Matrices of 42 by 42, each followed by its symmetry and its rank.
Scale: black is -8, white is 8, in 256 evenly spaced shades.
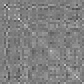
symmetric, rank five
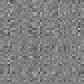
neither, rank five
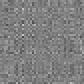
neither, rank five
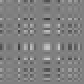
symmetric, rank one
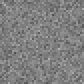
symmetric, full rank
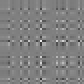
symmetric, rank one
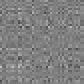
neither, rank three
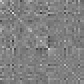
symmetric, rank five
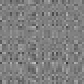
neither, rank three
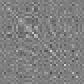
symmetric, rank five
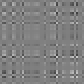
symmetric, rank one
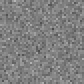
neither, full rank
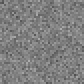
symmetric, full rank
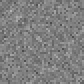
symmetric, full rank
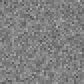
neither, full rank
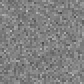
neither, full rank
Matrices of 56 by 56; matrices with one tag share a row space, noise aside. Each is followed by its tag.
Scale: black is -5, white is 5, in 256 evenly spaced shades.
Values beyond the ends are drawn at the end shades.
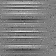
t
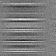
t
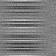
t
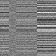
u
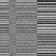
u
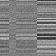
u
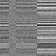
u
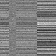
u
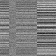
u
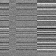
u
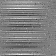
t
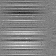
t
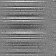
t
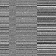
u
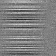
t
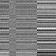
u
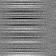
t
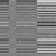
u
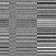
u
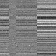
u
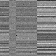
u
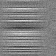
t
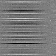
t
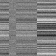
u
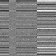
u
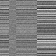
u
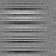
t
